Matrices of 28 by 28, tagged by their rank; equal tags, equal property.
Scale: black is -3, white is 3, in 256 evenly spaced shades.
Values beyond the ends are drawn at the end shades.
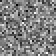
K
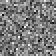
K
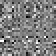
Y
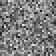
K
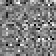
Y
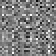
Y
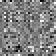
Y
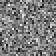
K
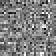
Y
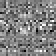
Y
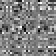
Y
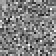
K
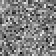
K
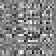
Y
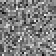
K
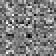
Y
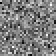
K
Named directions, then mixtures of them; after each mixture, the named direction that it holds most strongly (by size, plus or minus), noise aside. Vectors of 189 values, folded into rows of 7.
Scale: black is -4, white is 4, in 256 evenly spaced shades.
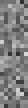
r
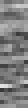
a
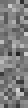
r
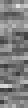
a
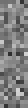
r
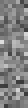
r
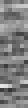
a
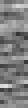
a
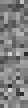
r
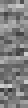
a
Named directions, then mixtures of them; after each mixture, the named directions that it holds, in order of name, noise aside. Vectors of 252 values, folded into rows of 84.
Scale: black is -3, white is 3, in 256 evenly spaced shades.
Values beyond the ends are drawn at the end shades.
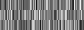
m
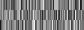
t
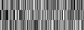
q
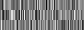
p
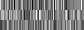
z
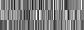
z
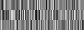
p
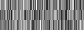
m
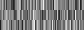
t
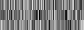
m, z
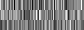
z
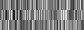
m, q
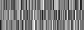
t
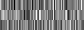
z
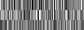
z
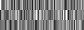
q, z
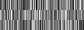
m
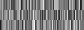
t
